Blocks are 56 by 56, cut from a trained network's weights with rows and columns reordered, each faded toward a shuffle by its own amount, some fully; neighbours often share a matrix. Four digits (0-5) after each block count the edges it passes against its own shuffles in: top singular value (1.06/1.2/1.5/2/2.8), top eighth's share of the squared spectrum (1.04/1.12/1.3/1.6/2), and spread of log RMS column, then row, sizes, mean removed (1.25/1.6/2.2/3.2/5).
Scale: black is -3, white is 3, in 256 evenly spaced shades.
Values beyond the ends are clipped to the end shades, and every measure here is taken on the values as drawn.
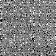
2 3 3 0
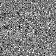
1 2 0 1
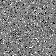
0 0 0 0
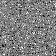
0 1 0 0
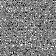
2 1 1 0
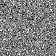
2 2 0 0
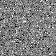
0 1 0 0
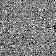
1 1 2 0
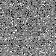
1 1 1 0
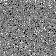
0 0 0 0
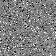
0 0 0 0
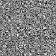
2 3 2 2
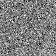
0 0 0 0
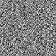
3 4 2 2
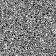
0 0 0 0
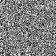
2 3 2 1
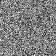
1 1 0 0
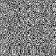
4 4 3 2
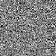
3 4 2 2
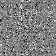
1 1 1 0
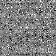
2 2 2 0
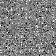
1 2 2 0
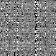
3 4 3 0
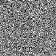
2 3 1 0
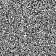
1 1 0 0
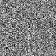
3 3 2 0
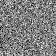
2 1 0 0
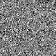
2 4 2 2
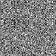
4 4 2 1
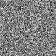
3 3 1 0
